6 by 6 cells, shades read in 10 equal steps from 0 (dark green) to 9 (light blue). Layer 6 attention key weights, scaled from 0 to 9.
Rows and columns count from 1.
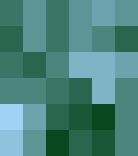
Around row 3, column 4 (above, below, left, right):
5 2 4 7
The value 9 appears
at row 5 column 1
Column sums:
29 27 15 22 25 25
